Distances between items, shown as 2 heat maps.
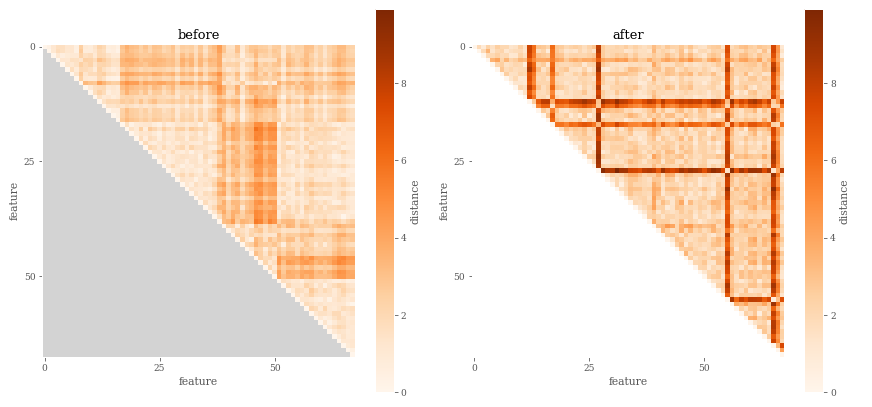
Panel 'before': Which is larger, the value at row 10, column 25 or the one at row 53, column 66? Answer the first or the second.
the first
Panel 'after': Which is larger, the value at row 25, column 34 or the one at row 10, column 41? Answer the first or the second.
the first
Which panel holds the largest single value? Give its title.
after
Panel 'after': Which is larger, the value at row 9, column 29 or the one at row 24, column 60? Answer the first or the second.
the second
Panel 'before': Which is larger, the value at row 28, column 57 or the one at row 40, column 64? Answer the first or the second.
the second
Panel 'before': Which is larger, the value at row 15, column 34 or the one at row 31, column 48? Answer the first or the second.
the second
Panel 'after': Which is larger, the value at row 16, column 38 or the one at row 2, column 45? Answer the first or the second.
the second
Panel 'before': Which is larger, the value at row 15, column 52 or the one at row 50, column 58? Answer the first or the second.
the second
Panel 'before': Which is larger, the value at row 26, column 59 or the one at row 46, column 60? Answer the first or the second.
the second
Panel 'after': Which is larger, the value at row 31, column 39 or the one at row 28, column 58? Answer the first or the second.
the first
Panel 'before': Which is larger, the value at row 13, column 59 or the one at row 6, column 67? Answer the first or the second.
the second
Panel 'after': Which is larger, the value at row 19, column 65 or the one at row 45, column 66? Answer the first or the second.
the first
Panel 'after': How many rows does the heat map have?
68
